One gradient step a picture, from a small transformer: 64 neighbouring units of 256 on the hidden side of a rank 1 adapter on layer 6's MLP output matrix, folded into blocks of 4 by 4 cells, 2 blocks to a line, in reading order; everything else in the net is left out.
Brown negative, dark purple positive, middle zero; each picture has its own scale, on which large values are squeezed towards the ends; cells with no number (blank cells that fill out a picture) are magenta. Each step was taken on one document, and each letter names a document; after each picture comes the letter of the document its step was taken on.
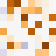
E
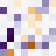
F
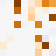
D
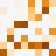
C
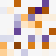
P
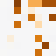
D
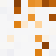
D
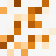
P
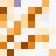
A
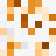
E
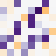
A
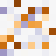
P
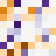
A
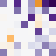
D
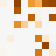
D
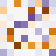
C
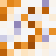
A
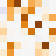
E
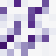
A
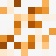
P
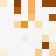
D
